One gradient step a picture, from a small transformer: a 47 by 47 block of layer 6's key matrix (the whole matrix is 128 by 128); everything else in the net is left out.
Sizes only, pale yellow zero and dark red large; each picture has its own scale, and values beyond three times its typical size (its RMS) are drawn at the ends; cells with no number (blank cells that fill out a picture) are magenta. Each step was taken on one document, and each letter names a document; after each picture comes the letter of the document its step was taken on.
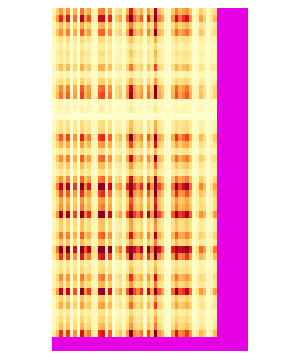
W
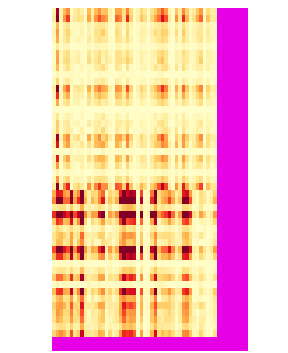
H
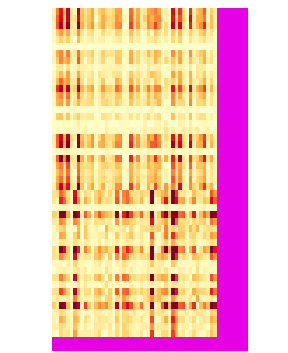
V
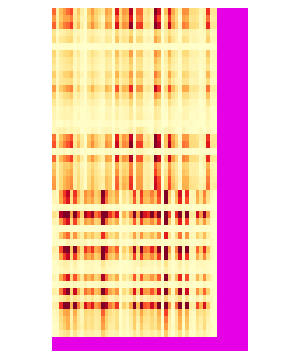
V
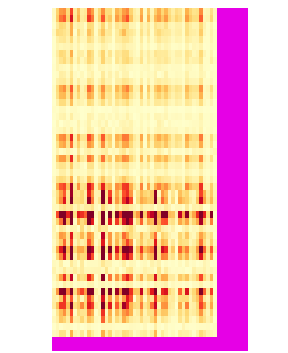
H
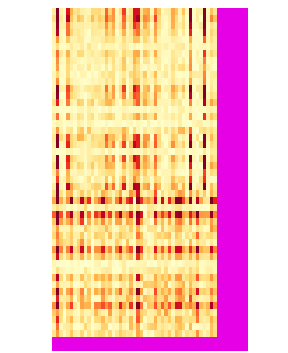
V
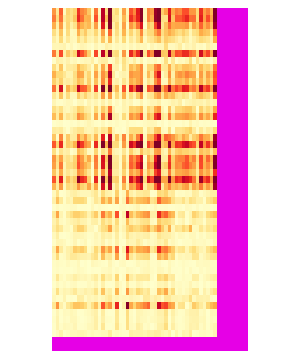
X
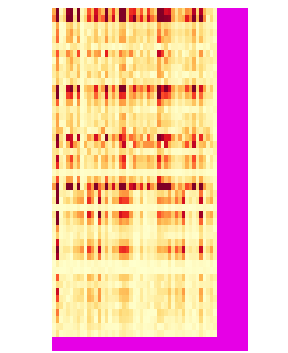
H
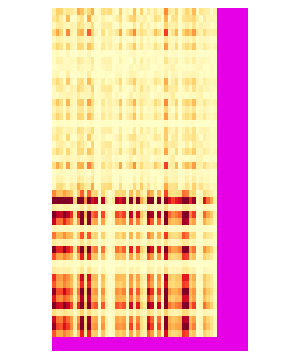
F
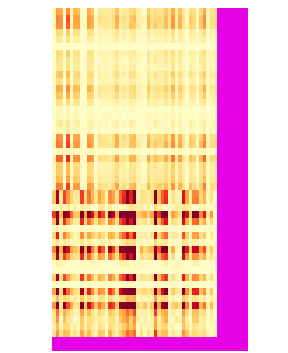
V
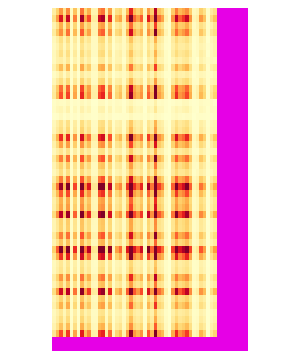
W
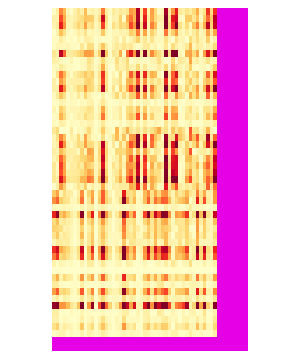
X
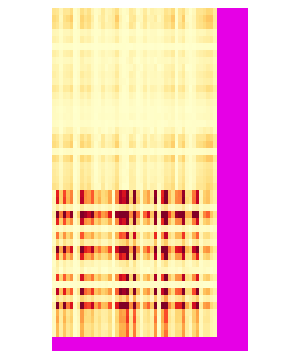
V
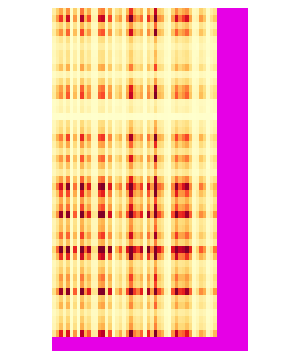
W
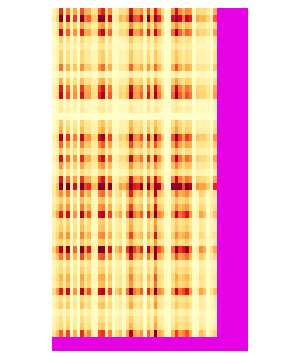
W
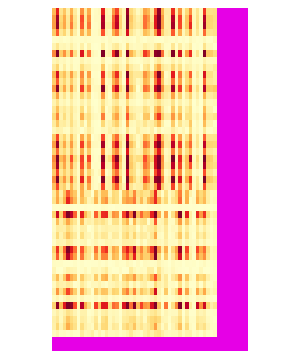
X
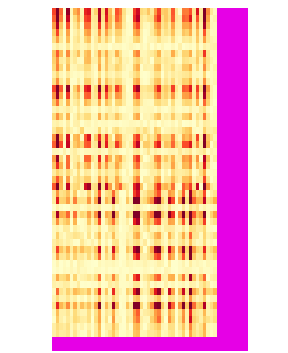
X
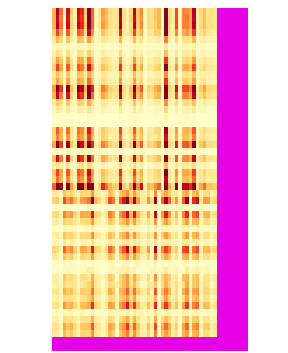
F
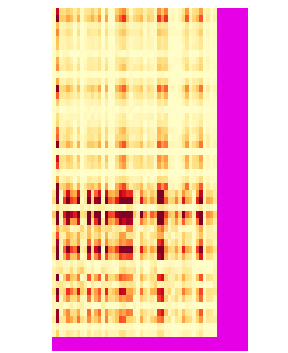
H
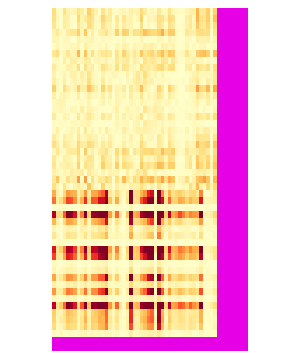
X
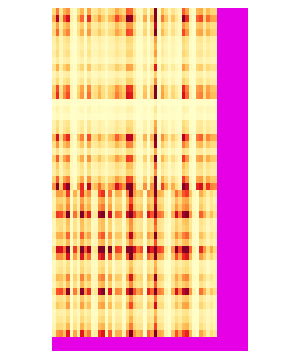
W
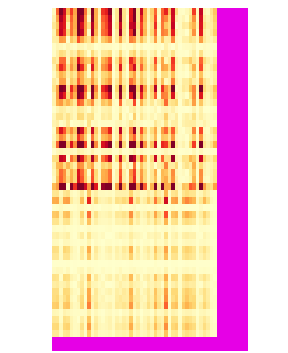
F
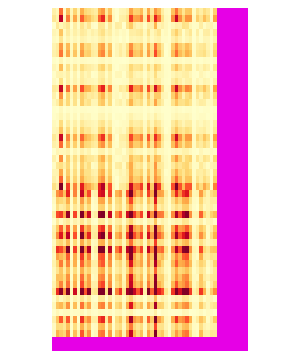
W
